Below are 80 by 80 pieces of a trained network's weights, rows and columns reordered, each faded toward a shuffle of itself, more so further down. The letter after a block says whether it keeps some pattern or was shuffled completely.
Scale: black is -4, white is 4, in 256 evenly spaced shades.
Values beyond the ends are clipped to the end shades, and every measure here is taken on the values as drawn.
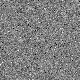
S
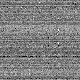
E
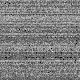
E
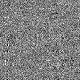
E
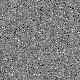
S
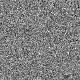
S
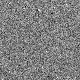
S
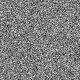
S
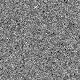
S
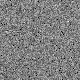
S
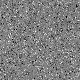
S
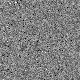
S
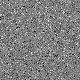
S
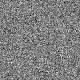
S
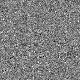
E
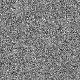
E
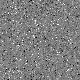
S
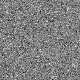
S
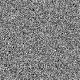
E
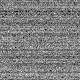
E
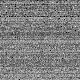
E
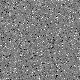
S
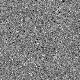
S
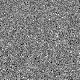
E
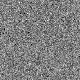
E
